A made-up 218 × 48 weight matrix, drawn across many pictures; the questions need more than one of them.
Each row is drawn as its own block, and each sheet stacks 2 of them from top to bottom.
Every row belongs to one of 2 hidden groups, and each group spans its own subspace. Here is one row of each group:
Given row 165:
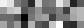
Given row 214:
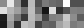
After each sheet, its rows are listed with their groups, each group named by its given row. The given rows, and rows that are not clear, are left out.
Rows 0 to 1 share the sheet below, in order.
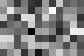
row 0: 214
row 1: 165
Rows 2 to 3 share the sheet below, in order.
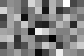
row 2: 214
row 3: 165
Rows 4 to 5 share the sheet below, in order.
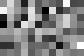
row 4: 214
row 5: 165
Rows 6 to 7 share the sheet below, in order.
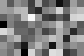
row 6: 165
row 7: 165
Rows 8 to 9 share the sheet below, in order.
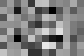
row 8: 165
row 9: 165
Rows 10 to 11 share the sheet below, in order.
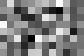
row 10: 165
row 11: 165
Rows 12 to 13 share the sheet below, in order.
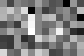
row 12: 214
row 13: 165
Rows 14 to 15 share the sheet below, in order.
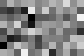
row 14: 214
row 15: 165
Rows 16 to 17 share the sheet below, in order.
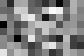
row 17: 165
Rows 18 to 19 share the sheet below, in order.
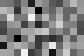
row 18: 165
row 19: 165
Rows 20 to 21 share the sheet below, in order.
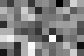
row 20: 165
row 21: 214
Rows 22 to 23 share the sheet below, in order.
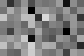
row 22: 214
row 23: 214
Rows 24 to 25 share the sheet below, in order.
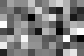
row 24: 165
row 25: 165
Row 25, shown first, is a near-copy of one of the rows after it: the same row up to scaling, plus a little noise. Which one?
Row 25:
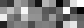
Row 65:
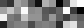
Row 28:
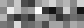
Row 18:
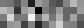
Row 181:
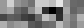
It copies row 65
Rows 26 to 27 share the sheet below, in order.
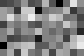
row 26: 165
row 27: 165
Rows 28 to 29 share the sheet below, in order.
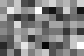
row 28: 165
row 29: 165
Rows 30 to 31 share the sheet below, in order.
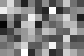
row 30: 214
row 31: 165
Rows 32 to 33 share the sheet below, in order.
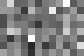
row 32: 214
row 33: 214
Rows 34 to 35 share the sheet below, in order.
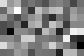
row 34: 165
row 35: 165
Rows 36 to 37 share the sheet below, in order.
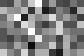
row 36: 214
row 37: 165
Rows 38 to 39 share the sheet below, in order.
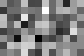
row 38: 214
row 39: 165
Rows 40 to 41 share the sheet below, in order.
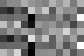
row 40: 214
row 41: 214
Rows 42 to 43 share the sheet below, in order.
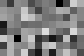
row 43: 165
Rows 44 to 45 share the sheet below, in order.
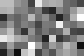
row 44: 165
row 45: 214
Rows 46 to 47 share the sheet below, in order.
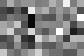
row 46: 214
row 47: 165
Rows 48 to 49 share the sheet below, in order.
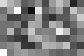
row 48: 165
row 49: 165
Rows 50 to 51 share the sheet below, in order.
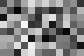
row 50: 165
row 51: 214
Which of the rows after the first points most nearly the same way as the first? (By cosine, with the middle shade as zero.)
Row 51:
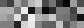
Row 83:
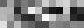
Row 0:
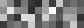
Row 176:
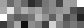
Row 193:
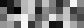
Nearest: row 193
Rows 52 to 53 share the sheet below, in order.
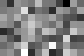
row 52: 214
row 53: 165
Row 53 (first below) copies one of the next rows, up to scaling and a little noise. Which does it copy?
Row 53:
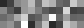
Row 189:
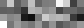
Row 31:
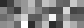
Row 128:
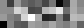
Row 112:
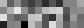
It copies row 31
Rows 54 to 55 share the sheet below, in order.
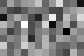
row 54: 165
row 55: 214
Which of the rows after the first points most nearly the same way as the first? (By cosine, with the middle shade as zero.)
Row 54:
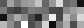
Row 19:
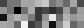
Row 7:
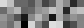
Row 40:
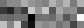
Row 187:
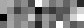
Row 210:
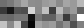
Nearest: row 19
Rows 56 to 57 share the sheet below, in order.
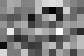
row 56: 165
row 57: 165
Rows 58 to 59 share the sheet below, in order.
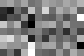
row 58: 214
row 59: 214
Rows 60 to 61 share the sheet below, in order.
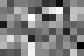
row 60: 165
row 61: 214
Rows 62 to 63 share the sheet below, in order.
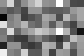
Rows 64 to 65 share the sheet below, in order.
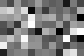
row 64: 214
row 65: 165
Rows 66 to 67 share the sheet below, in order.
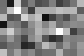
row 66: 165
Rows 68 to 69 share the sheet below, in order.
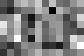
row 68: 214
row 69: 165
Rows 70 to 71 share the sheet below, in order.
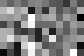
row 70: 214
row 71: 214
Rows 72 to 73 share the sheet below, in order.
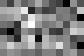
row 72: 214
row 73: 165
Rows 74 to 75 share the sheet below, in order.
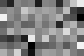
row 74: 165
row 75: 214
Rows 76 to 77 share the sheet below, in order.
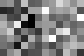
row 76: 214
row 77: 214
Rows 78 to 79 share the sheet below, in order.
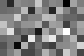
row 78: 214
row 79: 214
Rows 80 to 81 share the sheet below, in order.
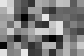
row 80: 165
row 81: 165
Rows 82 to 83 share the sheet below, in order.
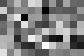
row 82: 214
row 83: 165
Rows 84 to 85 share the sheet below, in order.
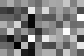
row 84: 214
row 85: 214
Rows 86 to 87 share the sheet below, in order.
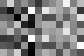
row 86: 214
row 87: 214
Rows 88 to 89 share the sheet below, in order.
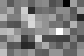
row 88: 214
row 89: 165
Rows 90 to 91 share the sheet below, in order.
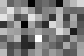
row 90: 165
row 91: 165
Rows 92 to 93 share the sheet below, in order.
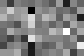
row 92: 214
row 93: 214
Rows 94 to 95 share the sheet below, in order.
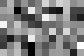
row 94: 165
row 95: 214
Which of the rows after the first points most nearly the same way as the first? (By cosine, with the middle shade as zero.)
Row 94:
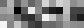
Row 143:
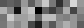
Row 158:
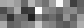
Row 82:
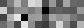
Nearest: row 143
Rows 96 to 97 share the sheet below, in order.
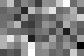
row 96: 214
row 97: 214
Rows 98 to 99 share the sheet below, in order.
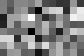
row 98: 165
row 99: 165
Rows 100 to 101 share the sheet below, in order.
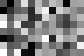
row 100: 214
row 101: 214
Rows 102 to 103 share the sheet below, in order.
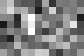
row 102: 214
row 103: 165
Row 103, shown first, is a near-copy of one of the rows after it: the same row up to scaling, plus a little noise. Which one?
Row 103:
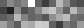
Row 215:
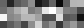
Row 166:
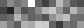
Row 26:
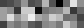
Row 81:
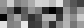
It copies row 166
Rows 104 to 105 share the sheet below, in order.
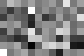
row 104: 214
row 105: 165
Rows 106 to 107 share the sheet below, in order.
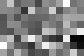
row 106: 214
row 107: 165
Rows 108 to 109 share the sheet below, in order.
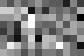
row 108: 214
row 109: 165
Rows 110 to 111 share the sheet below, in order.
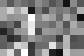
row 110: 214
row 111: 165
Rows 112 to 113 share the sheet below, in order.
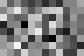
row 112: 165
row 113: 214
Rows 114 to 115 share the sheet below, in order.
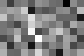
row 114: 214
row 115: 165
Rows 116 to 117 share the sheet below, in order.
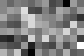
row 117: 214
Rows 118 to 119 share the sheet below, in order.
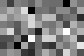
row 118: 214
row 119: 214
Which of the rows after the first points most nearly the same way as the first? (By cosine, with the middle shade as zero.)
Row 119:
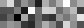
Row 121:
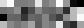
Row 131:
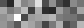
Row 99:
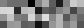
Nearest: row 121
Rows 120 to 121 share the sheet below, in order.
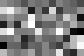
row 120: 214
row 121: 165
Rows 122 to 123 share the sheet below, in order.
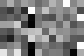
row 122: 214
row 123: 214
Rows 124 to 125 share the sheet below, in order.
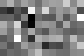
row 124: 214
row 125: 165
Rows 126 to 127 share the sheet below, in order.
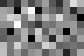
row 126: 165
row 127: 214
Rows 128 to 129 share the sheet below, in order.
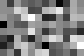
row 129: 165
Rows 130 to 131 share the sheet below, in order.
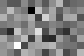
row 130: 214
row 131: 214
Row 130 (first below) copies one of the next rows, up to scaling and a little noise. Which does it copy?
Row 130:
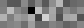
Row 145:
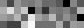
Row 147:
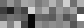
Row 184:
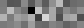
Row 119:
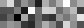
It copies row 184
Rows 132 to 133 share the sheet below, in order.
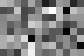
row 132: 165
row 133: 214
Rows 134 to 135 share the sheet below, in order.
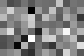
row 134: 214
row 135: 214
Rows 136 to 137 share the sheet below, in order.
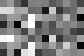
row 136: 214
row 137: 214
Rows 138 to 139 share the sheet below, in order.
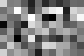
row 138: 165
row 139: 165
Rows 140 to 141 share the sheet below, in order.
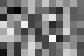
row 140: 165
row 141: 214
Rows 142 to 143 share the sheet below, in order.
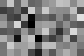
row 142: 214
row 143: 165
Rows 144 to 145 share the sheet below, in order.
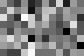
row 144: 214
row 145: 214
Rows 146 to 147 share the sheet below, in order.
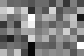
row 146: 214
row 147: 214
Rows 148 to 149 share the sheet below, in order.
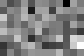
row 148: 214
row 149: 165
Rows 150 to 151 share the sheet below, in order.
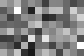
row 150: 165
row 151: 214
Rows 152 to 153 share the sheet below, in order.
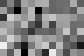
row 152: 165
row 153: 165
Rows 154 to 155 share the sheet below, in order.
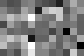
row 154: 165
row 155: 214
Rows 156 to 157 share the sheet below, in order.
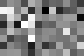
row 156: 214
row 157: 214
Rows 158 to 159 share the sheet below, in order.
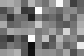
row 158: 165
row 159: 214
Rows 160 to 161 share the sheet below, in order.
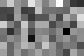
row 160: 165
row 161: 214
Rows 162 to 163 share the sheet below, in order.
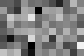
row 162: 165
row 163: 214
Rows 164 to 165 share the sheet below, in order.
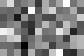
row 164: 214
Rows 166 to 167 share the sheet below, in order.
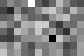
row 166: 165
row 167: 214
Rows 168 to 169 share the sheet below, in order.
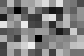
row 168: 165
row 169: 165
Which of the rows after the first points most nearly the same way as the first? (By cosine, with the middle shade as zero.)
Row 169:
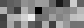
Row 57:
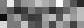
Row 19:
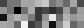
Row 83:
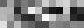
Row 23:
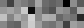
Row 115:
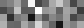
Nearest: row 19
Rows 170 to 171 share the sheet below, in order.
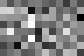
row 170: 214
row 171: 214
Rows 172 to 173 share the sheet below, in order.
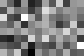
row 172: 214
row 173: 214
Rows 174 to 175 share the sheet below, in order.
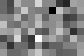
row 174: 214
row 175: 165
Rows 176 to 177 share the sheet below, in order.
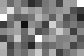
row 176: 165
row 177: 165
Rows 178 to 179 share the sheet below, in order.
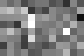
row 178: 214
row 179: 214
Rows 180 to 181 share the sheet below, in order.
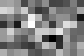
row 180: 214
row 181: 165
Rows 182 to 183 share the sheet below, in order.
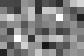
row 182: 165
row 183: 165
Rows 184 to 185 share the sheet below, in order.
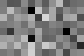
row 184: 214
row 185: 214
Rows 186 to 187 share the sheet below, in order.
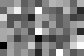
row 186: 165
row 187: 165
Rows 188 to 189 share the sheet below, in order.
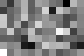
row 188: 214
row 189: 165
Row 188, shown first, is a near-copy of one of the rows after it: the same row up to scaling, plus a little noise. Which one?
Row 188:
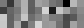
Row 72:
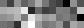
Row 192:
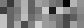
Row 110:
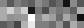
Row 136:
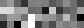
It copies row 192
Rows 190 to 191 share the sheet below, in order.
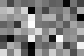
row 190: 214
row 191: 214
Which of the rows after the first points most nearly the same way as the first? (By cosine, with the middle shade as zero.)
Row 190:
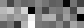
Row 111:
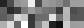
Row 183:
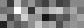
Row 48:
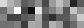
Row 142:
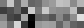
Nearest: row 183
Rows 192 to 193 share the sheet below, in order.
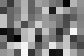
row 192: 214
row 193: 165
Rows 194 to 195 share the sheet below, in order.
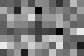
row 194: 165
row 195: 165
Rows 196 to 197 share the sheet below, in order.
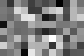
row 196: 165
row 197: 165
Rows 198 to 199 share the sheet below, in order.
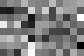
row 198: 214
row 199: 214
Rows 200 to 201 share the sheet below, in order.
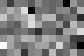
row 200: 214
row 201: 165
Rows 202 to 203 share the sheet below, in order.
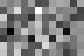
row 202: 165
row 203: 214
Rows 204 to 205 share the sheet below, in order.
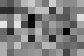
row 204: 214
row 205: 214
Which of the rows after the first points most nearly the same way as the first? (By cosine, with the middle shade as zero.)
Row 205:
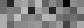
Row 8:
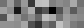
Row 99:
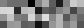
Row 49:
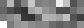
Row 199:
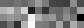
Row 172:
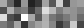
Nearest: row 199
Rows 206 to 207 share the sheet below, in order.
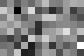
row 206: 165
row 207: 214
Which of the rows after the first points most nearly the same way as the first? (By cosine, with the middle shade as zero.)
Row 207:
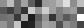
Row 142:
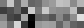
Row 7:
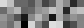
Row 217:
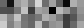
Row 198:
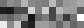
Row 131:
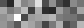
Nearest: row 142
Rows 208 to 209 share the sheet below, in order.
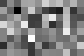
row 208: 165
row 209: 214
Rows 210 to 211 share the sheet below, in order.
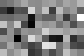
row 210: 214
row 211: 165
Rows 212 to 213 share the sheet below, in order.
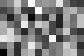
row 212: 165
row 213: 214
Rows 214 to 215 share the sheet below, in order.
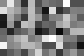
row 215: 165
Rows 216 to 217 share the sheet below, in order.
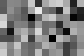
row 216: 165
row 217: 214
